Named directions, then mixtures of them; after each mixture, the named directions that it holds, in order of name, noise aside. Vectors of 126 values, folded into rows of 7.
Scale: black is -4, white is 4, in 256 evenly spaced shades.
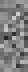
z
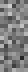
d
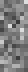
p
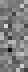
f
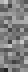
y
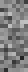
d, y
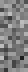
d, y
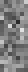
p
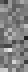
f, y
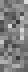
p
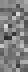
f, z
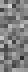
d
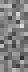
d, z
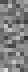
y, z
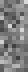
p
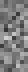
z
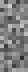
d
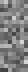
y, z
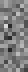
f, z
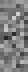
z
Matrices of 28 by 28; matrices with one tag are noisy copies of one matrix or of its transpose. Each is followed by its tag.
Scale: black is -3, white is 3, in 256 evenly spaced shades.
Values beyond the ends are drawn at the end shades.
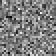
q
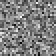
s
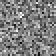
s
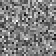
s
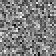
s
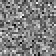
s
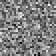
s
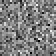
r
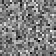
r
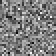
q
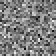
r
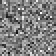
q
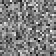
r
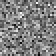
s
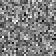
s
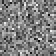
r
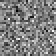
q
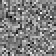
q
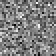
s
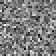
r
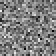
r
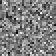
q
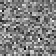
r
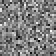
r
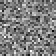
r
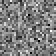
r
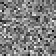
r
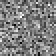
s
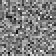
q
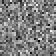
r
